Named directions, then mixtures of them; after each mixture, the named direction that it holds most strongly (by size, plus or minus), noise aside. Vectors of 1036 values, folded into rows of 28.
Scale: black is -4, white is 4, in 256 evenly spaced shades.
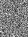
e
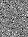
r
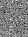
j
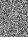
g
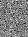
j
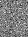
j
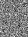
e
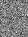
r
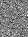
r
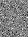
r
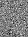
j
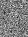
g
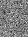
j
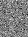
j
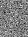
j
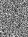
e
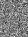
g
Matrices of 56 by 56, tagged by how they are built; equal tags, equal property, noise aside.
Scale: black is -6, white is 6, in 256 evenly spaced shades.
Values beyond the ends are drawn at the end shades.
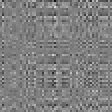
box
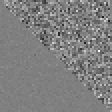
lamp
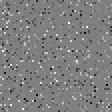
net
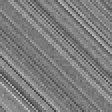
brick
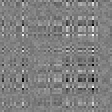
box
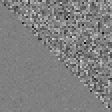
lamp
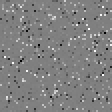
net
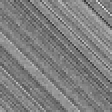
brick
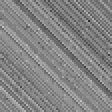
brick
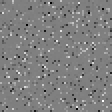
net
